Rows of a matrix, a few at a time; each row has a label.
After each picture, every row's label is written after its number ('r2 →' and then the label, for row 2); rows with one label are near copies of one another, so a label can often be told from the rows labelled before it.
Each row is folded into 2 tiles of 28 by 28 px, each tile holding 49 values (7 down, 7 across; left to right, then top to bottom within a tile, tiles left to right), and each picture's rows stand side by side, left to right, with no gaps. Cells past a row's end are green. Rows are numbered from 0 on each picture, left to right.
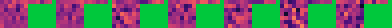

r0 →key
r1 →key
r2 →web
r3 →key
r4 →web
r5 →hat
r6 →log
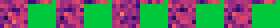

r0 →web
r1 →web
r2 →log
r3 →web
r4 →web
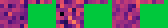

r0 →log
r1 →hat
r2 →key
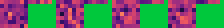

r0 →log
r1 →hat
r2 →web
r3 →web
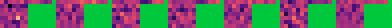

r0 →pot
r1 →key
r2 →web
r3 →web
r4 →key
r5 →hat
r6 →key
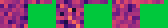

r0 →log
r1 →hat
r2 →key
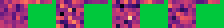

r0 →key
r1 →hat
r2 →pot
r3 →web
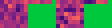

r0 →key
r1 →web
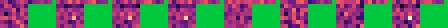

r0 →hat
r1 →pot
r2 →pot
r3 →pot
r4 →key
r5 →hat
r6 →log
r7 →pot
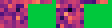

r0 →key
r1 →web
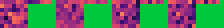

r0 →web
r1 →key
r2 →log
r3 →log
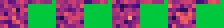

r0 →hat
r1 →web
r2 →pot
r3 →web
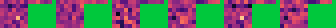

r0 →pot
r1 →key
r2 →hat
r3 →web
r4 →pot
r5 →web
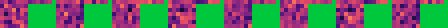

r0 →hat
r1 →log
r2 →key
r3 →web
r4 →log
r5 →key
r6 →web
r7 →log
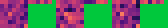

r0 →log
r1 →web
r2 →log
